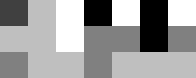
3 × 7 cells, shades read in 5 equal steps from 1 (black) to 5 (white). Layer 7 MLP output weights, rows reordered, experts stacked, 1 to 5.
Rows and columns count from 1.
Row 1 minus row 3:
-1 0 1 -2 1 -3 1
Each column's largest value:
4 4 5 3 5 4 5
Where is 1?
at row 1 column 4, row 1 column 6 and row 2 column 6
